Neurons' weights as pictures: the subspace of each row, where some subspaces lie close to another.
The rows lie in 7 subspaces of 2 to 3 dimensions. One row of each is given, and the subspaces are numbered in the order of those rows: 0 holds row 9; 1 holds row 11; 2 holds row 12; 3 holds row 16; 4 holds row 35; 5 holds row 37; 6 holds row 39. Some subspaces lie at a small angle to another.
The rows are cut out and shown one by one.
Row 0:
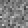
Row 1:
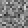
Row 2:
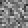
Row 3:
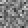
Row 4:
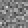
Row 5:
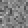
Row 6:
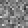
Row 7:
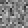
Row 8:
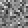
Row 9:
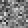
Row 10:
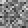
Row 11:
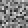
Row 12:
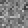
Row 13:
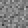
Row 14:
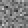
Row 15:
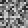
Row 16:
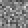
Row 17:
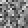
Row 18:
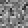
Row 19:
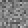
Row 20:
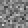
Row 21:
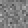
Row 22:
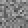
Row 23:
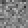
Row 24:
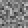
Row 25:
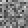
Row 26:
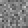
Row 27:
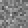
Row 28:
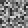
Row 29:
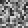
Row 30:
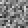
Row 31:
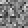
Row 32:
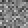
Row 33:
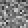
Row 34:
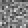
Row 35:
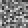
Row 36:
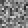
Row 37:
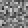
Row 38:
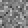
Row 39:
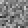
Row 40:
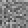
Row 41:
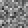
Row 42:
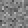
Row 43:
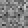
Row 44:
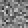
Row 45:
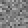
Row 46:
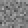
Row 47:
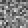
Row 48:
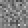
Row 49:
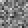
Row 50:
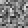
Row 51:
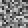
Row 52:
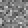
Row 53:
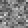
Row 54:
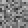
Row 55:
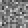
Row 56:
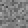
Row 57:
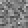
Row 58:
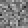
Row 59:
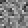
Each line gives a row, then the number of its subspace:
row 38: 0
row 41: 5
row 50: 1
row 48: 3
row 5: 0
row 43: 5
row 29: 1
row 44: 0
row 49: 5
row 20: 6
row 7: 1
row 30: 6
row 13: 6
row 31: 1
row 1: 5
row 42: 5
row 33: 0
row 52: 0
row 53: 0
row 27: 5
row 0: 6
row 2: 4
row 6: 6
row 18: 1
